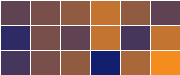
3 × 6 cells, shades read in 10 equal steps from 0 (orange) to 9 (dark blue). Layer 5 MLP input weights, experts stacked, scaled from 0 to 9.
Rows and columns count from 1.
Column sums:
21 15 14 13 14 8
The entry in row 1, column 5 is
4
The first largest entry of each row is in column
1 1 4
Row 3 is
7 5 4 9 3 0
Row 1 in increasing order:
2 4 4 5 6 6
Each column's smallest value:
6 5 4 2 3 0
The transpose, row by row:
6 8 7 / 5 5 5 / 4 6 4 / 2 2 9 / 4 7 3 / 6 2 0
